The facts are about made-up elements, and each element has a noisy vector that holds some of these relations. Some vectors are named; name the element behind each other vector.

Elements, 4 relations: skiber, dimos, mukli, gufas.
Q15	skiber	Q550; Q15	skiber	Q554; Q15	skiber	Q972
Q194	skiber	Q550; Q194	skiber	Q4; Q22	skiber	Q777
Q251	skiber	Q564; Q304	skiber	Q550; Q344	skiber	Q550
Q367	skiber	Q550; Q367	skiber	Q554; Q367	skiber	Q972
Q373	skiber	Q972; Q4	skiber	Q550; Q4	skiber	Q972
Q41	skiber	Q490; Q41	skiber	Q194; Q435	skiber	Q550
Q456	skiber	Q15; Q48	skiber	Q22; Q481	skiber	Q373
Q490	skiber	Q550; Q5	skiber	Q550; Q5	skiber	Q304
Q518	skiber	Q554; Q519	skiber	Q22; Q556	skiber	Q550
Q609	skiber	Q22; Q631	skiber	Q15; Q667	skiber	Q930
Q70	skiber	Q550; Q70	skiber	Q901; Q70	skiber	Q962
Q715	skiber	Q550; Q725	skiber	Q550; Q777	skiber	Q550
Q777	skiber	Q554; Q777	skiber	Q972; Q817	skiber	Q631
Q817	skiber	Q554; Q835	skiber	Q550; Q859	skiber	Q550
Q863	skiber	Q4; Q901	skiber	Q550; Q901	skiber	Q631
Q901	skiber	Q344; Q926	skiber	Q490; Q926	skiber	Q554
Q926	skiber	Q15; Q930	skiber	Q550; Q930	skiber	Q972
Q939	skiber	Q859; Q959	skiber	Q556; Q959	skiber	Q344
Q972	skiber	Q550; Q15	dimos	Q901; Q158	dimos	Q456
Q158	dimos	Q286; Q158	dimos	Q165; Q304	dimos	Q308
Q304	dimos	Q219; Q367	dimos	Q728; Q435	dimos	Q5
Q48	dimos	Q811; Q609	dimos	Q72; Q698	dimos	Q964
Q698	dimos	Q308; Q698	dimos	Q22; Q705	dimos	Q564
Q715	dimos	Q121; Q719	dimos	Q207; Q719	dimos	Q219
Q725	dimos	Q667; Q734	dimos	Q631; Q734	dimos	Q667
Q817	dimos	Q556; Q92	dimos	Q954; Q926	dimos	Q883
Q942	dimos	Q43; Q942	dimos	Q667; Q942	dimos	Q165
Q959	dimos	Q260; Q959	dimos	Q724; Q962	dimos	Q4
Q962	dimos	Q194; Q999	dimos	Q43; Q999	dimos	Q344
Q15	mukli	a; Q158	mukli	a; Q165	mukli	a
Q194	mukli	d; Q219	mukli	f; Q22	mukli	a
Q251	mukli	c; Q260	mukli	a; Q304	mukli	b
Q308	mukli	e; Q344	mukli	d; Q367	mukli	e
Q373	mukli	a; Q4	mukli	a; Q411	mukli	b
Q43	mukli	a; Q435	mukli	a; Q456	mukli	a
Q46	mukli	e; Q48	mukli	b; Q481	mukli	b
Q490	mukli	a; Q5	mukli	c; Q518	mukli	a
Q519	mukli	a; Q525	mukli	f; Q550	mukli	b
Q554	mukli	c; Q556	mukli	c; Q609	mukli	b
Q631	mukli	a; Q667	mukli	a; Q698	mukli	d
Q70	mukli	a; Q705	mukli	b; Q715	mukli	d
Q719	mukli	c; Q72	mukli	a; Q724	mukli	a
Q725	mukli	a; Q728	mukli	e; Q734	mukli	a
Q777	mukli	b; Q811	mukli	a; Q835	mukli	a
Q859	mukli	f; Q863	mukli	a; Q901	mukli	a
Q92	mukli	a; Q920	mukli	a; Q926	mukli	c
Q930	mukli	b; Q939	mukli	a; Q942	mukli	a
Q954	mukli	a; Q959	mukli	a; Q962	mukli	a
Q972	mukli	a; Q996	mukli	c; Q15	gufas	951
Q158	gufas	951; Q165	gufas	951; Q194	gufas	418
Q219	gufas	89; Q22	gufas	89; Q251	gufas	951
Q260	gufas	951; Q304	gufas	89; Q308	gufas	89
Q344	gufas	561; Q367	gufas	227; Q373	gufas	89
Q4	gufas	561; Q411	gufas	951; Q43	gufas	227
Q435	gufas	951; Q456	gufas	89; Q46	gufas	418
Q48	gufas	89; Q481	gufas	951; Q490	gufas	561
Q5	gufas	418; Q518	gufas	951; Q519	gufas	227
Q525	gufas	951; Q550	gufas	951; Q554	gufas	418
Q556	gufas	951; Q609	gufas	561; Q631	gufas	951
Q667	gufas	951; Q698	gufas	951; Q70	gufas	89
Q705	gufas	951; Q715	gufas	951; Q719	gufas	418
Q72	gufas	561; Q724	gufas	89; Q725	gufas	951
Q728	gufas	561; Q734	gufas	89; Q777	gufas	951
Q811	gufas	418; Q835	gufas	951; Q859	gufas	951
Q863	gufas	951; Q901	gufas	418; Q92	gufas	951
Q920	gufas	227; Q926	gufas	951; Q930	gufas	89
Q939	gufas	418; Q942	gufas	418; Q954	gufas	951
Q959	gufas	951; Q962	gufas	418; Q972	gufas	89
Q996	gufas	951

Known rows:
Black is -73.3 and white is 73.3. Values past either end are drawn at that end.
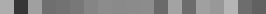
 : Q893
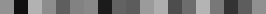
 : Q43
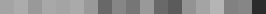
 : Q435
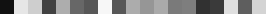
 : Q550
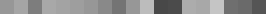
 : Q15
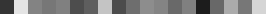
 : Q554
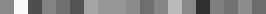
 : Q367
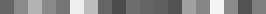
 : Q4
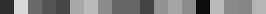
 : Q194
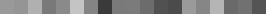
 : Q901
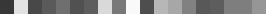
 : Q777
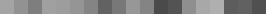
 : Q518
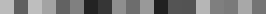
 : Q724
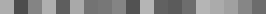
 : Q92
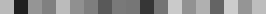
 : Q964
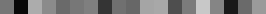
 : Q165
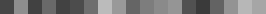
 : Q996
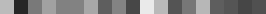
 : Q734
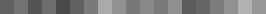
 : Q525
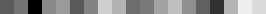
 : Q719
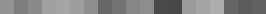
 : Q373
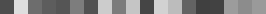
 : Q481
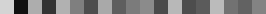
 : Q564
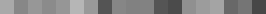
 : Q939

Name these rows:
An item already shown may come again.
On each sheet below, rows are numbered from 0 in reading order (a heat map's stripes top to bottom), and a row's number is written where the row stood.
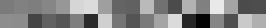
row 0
Q962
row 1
Q251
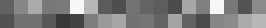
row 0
Q4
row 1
Q728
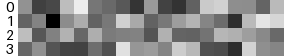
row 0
Q22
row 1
Q719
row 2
Q92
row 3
Q705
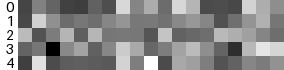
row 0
Q411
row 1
Q859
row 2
Q92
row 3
Q719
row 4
Q777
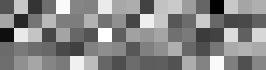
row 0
Q304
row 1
Q942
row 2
Q550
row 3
Q46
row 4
Q4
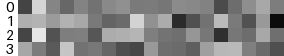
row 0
Q859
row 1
Q959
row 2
Q715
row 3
Q519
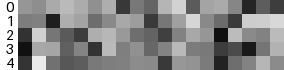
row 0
Q725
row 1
Q698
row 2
Q194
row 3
Q344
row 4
Q5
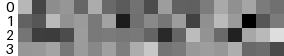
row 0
Q920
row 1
Q667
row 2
Q219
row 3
Q41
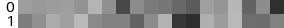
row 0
Q70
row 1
Q972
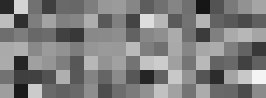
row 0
Q556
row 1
Q734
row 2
Q46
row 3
Q817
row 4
Q999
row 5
Q308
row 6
Q286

